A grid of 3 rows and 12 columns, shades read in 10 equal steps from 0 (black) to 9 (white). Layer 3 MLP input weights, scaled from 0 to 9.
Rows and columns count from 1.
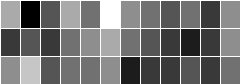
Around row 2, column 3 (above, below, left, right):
3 3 3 4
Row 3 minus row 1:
-1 7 0 -2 0 -4 -4 -2 -1 -1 0 -1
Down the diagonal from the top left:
6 3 3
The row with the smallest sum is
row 2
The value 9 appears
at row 1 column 6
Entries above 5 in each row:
3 1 1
